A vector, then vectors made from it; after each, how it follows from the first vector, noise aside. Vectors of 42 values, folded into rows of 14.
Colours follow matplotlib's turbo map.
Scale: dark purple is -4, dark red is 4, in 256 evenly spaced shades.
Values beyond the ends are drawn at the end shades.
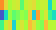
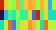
scaled up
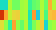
negated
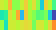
reversed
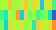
reversed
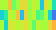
reversed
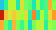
negated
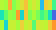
reversed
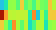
negated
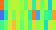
sign-scrambled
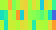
reversed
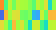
sign-scrambled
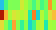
negated
